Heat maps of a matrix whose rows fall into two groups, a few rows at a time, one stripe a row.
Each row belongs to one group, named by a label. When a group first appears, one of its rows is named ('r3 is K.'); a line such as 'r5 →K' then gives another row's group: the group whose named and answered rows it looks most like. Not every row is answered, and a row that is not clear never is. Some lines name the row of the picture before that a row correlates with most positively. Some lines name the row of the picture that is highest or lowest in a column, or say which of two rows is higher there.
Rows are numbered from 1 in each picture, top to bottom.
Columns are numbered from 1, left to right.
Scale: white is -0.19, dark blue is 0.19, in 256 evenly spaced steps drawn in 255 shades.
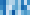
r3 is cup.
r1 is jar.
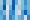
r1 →cup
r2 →cup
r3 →cup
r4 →jar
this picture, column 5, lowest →4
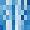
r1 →jar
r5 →cup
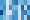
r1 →cup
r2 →jar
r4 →jar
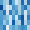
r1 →jar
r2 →cup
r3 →jar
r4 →jar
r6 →cup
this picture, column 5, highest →5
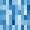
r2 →jar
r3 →jar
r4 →cup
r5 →cup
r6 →jar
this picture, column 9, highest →4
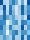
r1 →jar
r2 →jar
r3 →jar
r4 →jar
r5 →cup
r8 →jar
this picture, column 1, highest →1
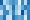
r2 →cup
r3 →jar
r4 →jar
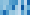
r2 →jar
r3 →jar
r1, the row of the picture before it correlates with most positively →1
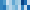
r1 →cup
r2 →jar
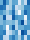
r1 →jar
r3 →cup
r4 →jar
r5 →jar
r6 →cup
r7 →cup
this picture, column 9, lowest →4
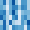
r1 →cup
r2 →cup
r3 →cup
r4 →cup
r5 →jar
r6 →jar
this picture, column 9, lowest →6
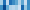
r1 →jar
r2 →jar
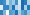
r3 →cup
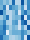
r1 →jar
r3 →cup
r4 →jar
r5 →cup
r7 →cup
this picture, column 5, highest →1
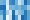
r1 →cup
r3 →cup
